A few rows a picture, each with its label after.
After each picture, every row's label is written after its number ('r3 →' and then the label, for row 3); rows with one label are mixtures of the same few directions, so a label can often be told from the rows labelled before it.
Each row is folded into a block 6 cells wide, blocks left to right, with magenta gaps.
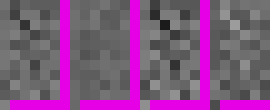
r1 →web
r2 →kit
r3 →web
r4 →web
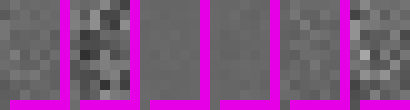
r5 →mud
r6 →kit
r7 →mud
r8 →kit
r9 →web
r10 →mud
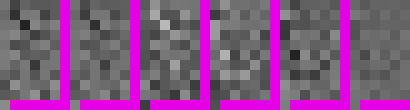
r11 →web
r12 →web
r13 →web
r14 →mud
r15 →mud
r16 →mud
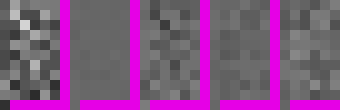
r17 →web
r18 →mud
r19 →web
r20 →kit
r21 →kit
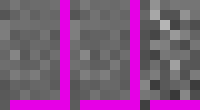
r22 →mud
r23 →mud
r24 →web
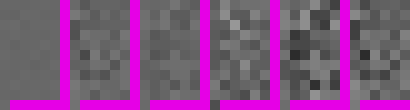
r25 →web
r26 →mud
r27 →kit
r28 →web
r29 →kit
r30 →mud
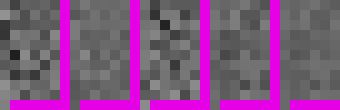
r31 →mud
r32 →mud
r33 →web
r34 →kit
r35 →kit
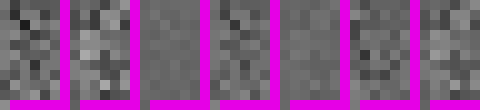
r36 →web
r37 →kit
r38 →web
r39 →web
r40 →kit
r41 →mud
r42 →kit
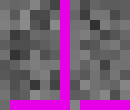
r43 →kit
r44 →web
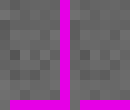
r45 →mud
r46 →mud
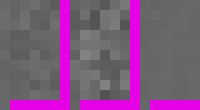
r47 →kit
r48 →kit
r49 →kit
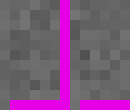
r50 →kit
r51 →mud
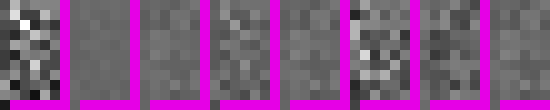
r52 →web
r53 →web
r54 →kit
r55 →web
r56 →kit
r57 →mud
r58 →kit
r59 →kit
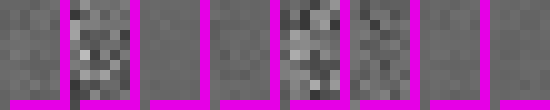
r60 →kit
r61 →mud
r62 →web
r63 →mud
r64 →kit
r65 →web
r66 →kit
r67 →kit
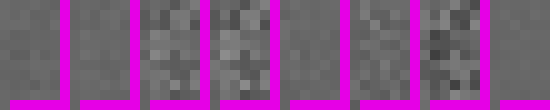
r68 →kit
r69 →kit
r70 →kit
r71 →kit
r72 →mud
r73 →web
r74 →kit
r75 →web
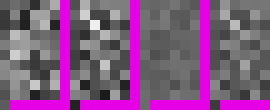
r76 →kit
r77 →web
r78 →kit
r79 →web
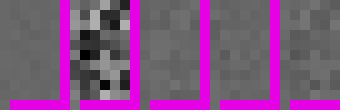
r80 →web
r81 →kit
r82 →kit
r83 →mud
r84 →kit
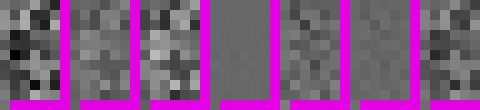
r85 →kit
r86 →kit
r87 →kit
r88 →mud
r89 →web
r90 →web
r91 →kit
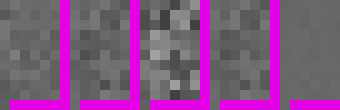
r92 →mud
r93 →kit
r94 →kit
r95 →kit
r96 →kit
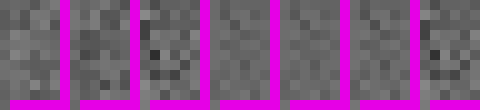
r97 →kit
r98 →kit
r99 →mud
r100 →web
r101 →web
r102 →web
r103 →mud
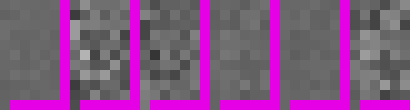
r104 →mud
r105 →mud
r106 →mud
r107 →kit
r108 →kit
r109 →kit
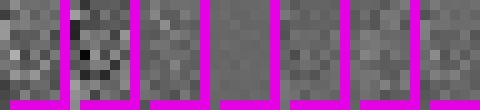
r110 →mud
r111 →mud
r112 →web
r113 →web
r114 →mud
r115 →kit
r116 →mud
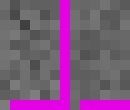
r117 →web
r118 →kit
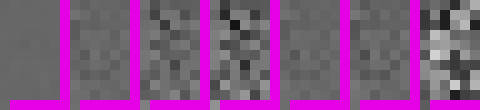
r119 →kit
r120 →mud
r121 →web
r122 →web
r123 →mud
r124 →mud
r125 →kit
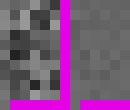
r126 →kit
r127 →mud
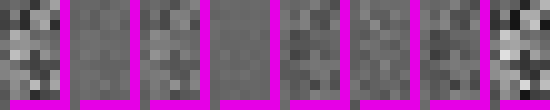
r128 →kit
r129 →kit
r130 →kit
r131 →mud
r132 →kit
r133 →web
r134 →kit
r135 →kit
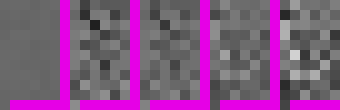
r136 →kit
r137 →web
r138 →web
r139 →mud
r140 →mud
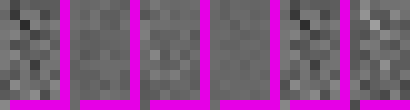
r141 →web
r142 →kit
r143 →mud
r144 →web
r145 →web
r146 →web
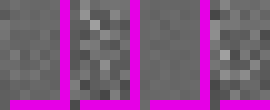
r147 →mud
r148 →web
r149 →web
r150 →mud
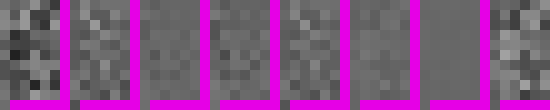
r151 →kit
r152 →web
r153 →mud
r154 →mud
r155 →web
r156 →kit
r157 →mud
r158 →kit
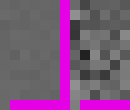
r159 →mud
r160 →mud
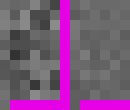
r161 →kit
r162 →mud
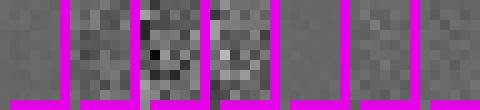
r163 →kit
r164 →kit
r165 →mud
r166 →mud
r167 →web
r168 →web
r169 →web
